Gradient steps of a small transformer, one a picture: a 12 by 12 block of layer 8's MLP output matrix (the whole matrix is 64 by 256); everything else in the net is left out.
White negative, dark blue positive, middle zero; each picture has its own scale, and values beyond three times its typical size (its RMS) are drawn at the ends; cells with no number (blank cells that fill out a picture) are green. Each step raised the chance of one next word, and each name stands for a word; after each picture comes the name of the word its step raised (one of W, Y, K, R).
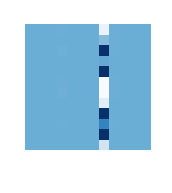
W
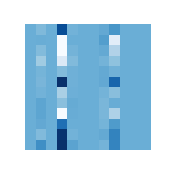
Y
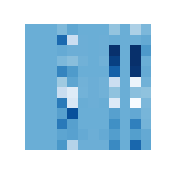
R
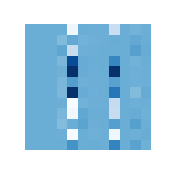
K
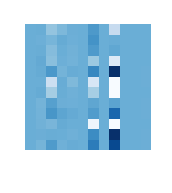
W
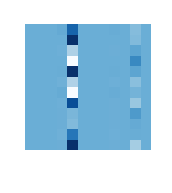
R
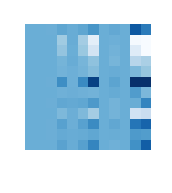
Y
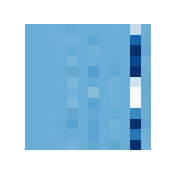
R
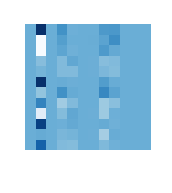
Y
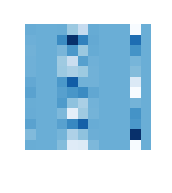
Y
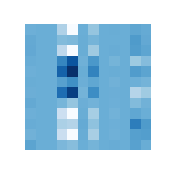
K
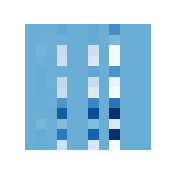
W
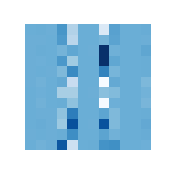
R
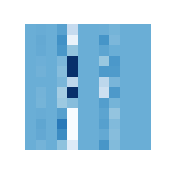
K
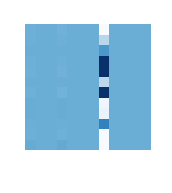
K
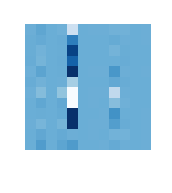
R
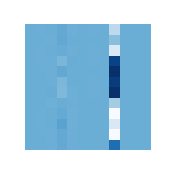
K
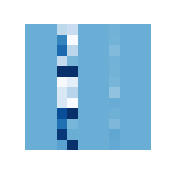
W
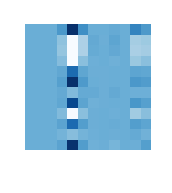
Y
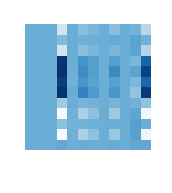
K
